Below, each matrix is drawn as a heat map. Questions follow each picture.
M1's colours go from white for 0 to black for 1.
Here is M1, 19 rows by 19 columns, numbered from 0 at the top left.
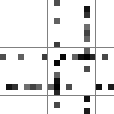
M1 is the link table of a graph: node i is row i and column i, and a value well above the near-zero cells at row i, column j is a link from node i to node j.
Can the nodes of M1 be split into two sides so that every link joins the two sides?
yes
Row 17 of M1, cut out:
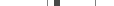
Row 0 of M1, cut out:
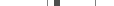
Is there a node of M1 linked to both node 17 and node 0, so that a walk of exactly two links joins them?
yes
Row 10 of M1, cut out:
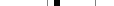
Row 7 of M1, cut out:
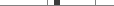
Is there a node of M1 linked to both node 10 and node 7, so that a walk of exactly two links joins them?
yes
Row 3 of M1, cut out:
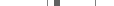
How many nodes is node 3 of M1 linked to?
1
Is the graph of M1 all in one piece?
yes
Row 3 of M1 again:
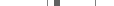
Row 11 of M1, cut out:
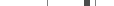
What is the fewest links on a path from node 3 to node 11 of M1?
3
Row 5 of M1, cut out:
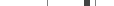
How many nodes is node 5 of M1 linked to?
1
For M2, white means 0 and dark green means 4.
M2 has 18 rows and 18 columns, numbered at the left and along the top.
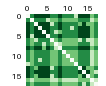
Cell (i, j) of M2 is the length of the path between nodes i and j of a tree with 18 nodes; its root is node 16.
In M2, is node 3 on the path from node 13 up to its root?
no
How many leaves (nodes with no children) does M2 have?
11
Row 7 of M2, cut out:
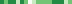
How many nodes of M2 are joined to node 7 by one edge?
3
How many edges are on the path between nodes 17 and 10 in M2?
2
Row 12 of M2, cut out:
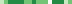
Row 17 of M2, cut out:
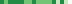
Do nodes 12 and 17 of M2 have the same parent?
yes
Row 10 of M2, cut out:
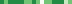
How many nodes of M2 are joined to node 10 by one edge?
1
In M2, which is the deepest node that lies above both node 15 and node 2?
6
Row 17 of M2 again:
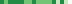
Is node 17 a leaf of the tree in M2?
no
